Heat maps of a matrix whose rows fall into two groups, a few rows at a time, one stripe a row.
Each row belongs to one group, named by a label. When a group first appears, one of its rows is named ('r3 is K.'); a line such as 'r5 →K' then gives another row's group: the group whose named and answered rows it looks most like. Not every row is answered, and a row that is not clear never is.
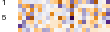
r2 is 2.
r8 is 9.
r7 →2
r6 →9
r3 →9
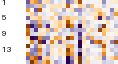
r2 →2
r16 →2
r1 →2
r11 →9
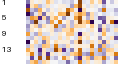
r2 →2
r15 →9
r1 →2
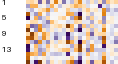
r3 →9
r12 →2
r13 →2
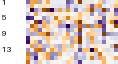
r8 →2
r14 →9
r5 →2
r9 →9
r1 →2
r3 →9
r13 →9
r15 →9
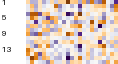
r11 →9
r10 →2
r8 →9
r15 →2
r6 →9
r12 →9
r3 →9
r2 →9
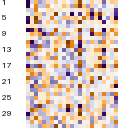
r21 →9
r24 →9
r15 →9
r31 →9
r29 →2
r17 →2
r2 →2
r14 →2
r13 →2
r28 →2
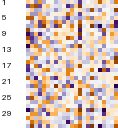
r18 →9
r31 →2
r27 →9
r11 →9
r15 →9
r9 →2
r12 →2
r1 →9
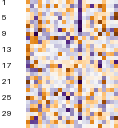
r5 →9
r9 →9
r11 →2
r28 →2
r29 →9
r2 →9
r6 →9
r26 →9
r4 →9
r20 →2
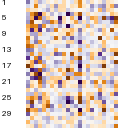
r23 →9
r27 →9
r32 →9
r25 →2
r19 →2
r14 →9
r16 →9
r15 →2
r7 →2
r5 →9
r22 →9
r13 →2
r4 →2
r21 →9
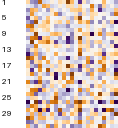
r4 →9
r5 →2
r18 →9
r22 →9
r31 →2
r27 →2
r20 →9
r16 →9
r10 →2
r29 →9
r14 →2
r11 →2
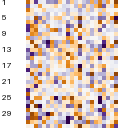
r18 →2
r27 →2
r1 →9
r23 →2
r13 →9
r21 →9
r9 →2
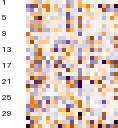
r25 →9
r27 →2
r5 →2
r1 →2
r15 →9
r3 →9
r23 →9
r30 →2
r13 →9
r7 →2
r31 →9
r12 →9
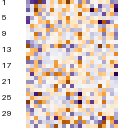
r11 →2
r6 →9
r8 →9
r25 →2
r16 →2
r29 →9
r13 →2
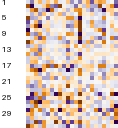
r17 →9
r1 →9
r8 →2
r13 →2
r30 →9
